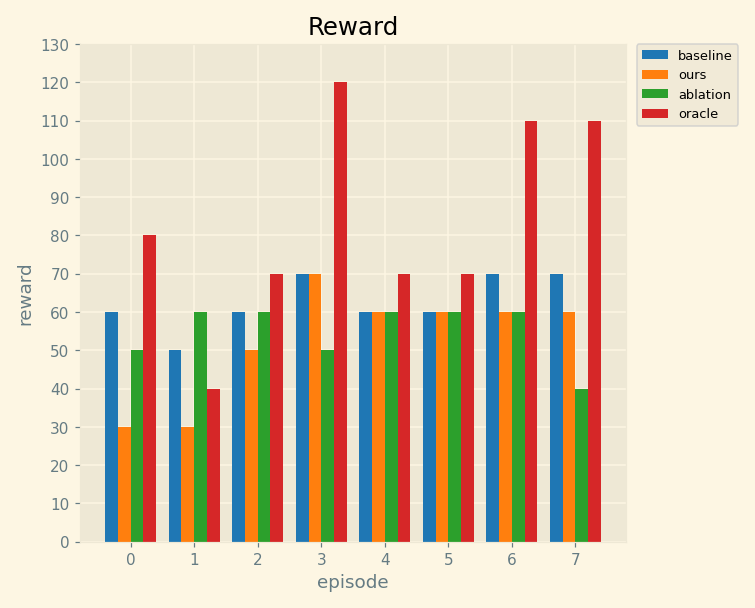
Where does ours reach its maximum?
3
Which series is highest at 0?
oracle
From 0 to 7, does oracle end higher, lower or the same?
higher
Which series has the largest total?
oracle
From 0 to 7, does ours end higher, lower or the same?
higher
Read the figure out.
Title: Reward
x-axis: episode, ticks 0 1 2 3 4 5 6 7
y-axis: reward, ticks 0 10 20 30 40 50 60 70 80 90 100 110 120 130
Legend: baseline, ours, ablation, oracle
Values:
baseline: 60 50 60 70 60 60 70 70
ours: 30 30 50 70 60 60 60 60
ablation: 50 60 60 50 60 60 60 40
oracle: 80 40 70 120 70 70 110 110
